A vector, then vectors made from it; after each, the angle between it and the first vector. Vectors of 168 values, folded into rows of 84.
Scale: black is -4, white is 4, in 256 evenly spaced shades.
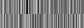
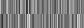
partly aligned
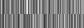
nearly opposite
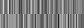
partly aligned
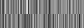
nearly opposite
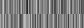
nearly parallel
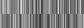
partly aligned
